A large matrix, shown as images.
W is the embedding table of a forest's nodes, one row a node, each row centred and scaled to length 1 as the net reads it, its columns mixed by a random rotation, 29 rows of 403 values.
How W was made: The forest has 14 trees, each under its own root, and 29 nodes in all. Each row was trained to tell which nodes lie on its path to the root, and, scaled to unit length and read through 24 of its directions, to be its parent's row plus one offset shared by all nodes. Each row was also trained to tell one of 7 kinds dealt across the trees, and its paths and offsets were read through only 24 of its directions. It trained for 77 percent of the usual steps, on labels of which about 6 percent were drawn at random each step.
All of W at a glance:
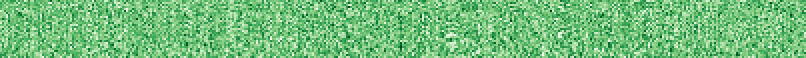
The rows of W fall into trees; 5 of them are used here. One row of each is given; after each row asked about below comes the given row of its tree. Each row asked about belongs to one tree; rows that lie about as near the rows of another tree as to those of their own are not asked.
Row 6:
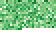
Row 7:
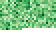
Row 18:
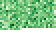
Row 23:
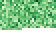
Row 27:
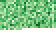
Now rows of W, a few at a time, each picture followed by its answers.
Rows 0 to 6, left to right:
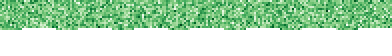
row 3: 18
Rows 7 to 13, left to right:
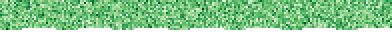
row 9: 23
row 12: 6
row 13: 7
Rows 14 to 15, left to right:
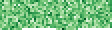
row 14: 23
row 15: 7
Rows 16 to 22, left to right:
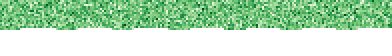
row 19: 7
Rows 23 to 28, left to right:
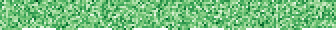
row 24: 27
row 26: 6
